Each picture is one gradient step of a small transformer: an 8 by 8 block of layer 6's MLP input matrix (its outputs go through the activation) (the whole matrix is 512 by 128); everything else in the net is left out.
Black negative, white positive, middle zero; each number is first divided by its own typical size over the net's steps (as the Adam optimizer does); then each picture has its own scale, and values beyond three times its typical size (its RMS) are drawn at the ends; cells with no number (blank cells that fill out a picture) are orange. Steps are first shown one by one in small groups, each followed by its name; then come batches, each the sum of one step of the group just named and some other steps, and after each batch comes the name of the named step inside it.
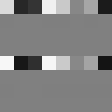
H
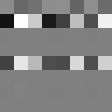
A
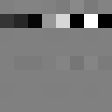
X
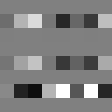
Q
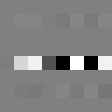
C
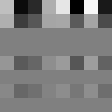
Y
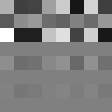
Y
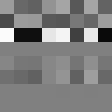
X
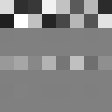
A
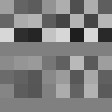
C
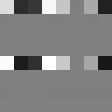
H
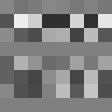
A
